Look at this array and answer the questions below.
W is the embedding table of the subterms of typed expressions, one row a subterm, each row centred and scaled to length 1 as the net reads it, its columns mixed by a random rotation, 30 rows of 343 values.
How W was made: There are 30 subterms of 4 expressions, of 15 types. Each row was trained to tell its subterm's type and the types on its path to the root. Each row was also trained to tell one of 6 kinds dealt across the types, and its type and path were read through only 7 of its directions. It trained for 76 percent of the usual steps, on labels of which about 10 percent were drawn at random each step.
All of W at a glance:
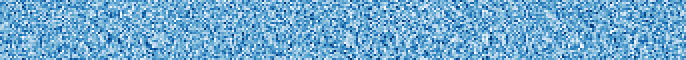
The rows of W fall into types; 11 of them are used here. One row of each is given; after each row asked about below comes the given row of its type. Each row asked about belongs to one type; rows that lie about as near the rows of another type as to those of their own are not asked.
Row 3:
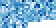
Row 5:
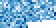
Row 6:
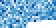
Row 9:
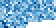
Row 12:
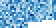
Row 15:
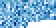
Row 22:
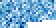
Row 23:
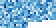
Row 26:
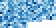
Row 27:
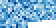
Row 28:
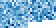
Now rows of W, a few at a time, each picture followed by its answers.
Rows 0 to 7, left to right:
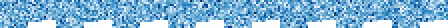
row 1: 27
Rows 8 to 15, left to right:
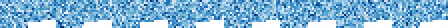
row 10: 12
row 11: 26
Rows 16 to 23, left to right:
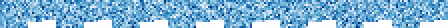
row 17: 27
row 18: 22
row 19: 5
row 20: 5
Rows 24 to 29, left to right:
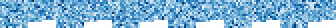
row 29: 3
